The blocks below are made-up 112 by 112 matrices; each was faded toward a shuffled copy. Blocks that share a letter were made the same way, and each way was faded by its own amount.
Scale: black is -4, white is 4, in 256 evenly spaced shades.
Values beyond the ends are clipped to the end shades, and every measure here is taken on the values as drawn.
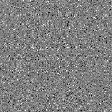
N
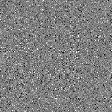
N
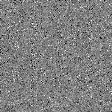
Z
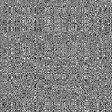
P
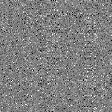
N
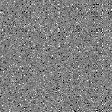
N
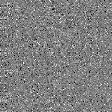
N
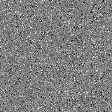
Z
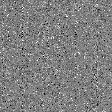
Z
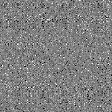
N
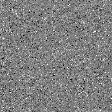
Z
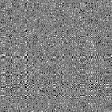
P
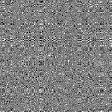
P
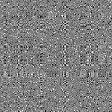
P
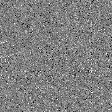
Z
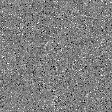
Z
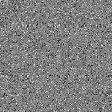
N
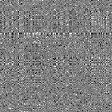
P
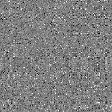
N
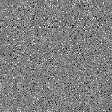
N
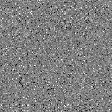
N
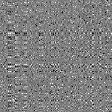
P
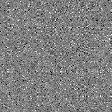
N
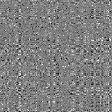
P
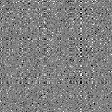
P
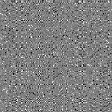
P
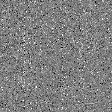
Z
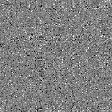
N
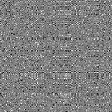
P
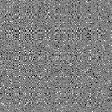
P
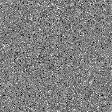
Z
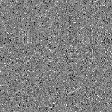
N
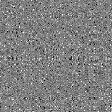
N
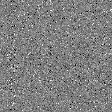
Z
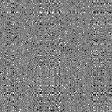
P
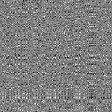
P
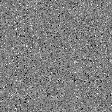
Z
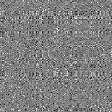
P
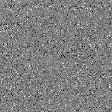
N
